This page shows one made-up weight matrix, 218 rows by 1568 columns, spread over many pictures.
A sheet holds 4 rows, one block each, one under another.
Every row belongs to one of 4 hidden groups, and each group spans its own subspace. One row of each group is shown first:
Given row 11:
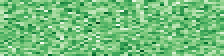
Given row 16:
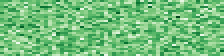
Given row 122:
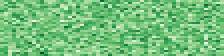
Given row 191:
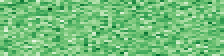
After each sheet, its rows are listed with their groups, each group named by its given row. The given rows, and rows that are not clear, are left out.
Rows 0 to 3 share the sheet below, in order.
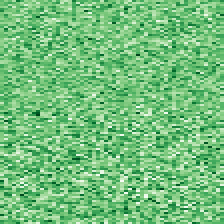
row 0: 11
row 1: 122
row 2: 191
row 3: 16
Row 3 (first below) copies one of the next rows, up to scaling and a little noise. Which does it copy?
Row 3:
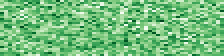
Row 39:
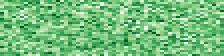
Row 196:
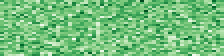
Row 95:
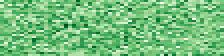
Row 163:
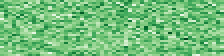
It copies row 39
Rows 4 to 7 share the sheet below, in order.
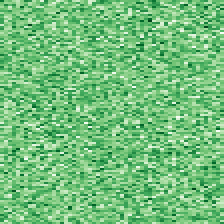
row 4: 122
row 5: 191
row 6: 11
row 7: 122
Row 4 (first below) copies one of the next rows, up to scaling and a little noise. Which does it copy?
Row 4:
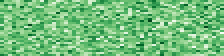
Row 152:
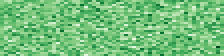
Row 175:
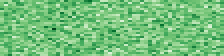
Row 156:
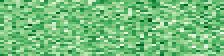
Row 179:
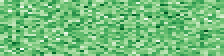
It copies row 156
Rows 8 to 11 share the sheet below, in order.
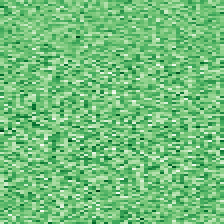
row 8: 16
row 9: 16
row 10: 16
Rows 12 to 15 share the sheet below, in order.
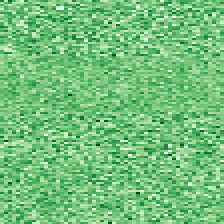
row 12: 191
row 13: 11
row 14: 191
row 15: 122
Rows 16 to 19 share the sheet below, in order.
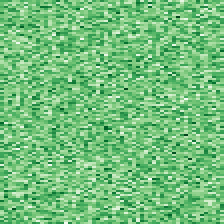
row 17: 16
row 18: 191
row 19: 191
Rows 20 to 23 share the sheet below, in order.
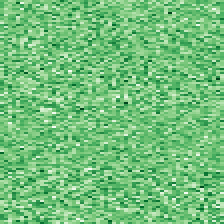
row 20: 16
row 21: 16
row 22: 16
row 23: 122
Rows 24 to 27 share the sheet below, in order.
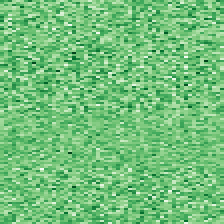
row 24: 122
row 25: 122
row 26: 11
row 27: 122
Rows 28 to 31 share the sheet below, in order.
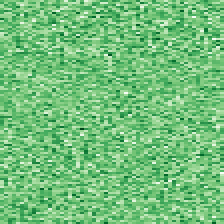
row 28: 122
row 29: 191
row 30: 191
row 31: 16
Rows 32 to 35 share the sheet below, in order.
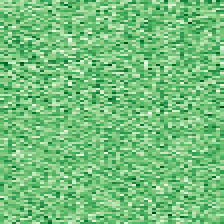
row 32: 191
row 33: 16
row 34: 191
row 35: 122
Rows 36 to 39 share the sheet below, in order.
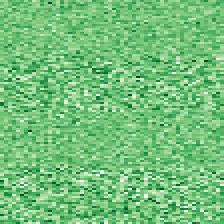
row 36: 191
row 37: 122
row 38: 16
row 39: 16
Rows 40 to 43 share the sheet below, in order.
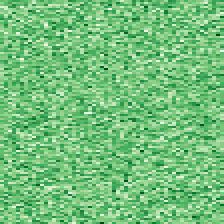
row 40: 16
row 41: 11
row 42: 122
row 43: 11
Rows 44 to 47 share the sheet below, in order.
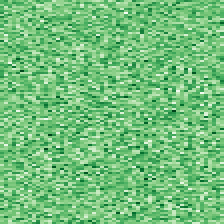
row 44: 11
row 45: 122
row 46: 16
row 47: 16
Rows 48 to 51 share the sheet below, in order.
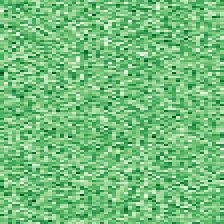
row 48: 191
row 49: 122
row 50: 11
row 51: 16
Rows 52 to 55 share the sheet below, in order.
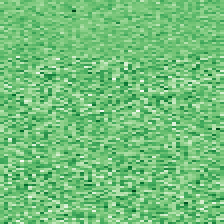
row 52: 191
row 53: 11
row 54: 122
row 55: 11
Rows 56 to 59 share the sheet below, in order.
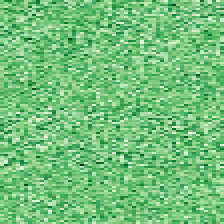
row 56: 191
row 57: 11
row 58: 122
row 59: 11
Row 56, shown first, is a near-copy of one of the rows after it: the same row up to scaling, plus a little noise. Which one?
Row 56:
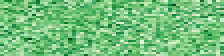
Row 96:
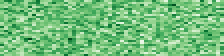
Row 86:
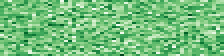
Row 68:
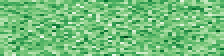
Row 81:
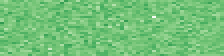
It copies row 96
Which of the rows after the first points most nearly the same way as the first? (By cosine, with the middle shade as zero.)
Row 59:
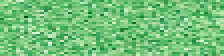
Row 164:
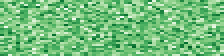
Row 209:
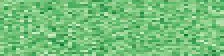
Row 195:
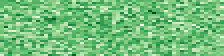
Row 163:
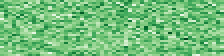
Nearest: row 209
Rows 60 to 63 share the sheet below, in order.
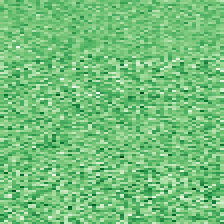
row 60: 191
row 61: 11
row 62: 122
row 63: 122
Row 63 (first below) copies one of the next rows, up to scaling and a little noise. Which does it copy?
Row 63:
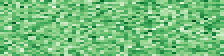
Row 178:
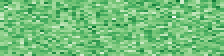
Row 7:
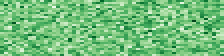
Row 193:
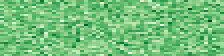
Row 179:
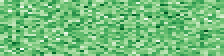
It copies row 7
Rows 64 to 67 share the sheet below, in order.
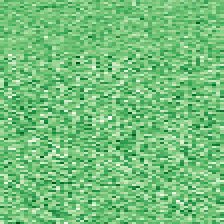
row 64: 16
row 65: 191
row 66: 11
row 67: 16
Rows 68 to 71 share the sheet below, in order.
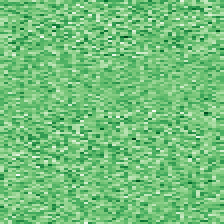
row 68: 191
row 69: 11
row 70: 16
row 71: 191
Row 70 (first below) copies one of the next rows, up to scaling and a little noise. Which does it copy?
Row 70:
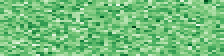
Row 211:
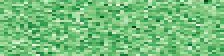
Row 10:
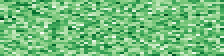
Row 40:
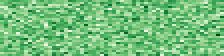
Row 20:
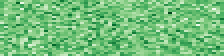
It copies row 211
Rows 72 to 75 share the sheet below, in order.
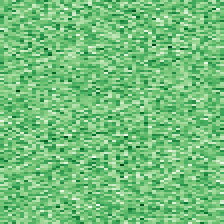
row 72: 122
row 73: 11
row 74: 16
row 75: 11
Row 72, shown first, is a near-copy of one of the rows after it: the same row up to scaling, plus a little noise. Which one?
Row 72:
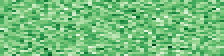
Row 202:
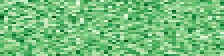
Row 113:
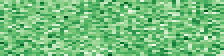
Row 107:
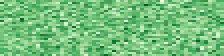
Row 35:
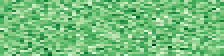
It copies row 35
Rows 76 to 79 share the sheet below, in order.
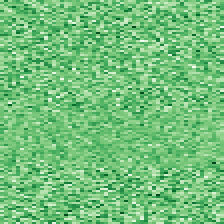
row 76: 16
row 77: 11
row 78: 11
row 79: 122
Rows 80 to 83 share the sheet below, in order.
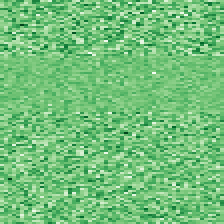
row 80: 191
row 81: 191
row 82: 191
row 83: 16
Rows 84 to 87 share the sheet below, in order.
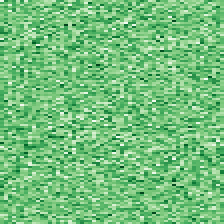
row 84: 16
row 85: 122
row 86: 191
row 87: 122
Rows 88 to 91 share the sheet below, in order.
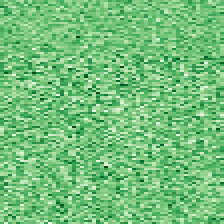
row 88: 16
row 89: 11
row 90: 122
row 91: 11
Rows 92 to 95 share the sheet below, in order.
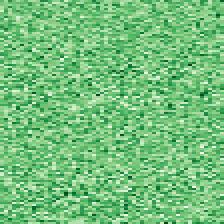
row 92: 191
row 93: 122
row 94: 11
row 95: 16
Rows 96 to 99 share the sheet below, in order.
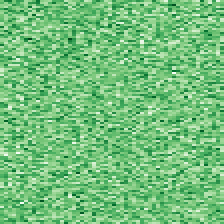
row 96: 191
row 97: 122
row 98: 191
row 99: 16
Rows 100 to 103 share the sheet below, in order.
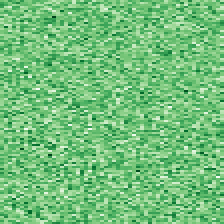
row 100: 11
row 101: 11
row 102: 11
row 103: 122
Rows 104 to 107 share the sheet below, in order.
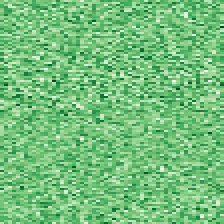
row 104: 16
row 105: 191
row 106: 122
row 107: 122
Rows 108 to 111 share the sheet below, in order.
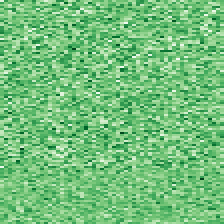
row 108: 16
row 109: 11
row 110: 11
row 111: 122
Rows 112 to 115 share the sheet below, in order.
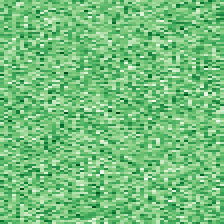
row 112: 11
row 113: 122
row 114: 122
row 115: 16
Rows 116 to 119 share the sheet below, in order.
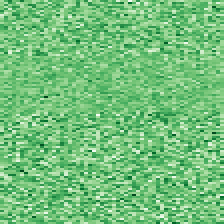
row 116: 122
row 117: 11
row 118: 16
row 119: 16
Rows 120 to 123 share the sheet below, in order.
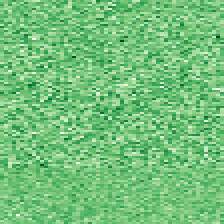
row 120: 191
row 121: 11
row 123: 191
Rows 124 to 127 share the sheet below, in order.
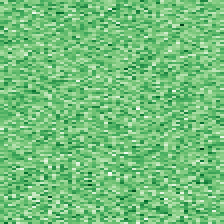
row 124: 191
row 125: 191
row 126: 122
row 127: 11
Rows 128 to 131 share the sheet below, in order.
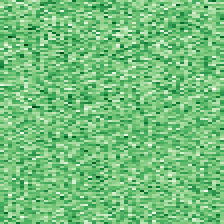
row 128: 11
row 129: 191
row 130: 16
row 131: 122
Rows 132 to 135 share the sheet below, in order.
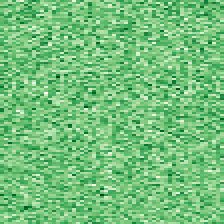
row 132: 11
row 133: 16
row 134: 11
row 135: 191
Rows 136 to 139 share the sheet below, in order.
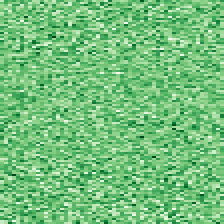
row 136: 16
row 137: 16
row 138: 122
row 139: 16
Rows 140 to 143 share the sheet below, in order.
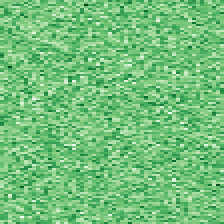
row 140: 16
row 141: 16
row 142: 191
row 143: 122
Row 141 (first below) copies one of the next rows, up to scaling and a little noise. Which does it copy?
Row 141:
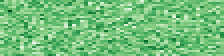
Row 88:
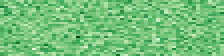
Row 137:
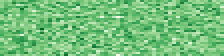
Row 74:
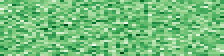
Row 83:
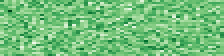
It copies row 83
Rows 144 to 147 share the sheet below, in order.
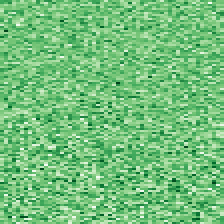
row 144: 191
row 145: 122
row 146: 11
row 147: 122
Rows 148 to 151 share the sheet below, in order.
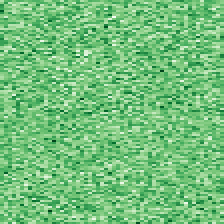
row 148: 191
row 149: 191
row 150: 122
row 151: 11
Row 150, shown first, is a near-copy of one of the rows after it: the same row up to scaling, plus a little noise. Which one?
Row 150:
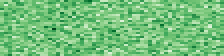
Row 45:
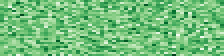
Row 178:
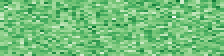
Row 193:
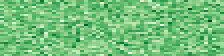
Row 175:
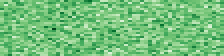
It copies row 175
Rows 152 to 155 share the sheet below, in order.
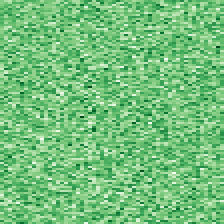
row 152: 122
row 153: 11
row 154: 191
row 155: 191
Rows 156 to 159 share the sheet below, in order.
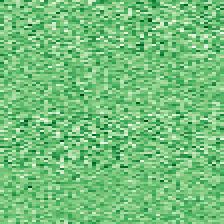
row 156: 122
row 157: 191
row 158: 16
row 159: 16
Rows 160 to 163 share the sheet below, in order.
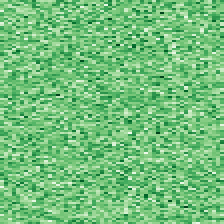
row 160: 16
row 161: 11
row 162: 16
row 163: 16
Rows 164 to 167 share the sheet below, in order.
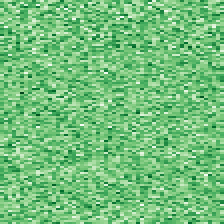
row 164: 16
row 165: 11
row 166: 191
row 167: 11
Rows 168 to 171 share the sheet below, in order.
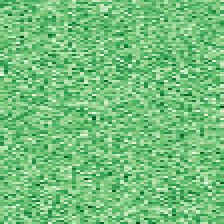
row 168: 11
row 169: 16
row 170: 191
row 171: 11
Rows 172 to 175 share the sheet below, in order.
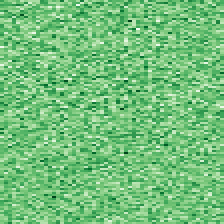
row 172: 16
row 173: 16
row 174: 122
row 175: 122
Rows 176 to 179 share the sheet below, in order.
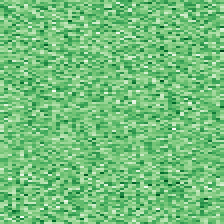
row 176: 16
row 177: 16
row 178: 122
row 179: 122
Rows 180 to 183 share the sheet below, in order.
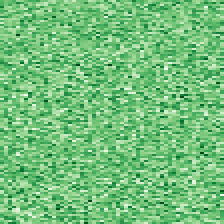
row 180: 11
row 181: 16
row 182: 11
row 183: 191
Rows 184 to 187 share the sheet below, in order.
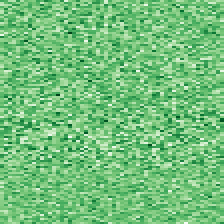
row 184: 191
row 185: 11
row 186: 11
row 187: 122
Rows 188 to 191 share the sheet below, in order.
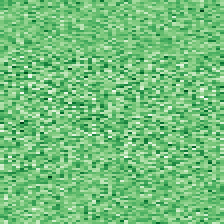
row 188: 122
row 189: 11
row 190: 16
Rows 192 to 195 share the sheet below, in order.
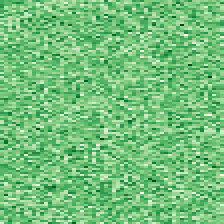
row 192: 11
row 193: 122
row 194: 191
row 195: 11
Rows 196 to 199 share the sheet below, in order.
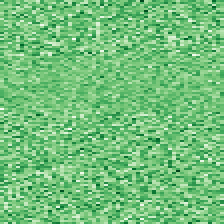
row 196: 16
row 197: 191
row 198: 122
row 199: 11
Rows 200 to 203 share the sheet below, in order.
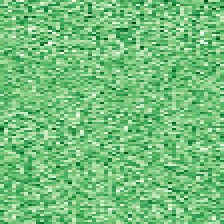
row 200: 11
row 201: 122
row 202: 122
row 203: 11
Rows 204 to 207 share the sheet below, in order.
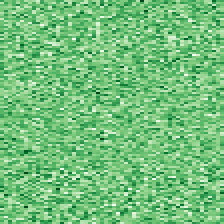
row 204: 16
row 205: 11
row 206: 191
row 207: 16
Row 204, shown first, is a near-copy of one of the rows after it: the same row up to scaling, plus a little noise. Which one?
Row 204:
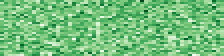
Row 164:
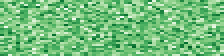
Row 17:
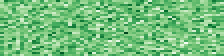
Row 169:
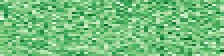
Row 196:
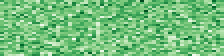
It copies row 196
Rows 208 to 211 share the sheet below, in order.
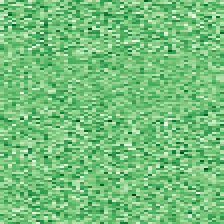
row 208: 122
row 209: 11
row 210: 16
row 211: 16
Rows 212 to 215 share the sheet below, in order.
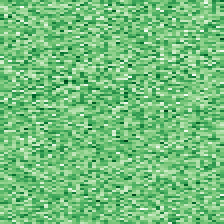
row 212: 16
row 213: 16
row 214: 11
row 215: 16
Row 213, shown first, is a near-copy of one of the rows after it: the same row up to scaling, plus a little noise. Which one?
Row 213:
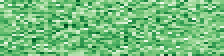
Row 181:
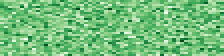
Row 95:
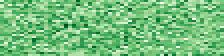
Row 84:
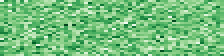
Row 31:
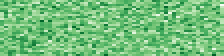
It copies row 95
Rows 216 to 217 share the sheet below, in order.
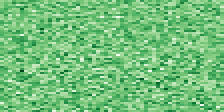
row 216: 16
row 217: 122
